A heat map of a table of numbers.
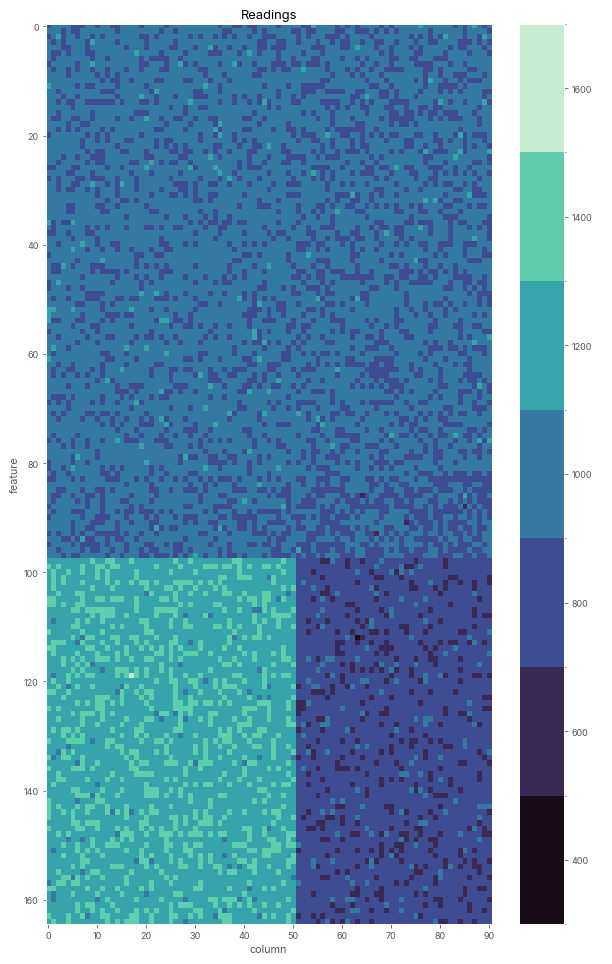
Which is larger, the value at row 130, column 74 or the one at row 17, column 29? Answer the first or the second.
the second
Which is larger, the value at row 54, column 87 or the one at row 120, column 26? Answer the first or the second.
the second
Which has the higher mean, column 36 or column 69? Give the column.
36
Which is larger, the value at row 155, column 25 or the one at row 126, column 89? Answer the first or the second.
the first
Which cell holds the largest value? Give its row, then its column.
119, 17
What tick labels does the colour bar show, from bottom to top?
400, 600, 800, 1000, 1200, 1400, 1600
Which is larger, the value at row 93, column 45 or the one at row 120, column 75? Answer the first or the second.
the first
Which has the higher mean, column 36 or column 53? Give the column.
36
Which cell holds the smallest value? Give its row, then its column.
112, 63
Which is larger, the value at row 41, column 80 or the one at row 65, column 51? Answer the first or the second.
the second
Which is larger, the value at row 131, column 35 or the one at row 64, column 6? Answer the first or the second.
the first
